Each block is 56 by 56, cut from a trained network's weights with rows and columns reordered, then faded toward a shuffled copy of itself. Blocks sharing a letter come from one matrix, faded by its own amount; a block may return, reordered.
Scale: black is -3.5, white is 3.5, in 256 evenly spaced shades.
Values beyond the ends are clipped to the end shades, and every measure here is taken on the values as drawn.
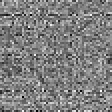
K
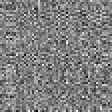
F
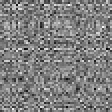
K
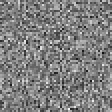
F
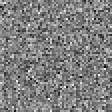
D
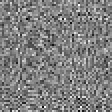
F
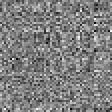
F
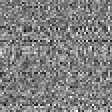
K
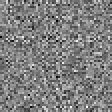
F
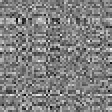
K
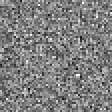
D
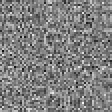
F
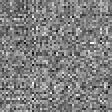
F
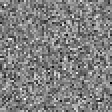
D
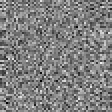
F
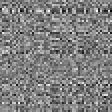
K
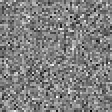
D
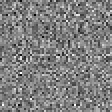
F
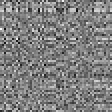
K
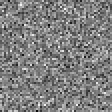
D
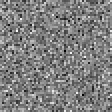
D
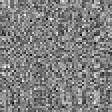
F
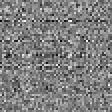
K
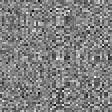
F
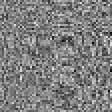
F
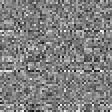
K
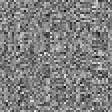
F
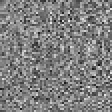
F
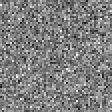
D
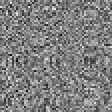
F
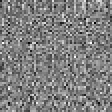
F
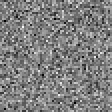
D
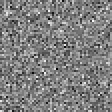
D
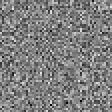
F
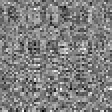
F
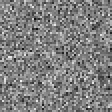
D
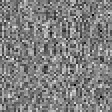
F
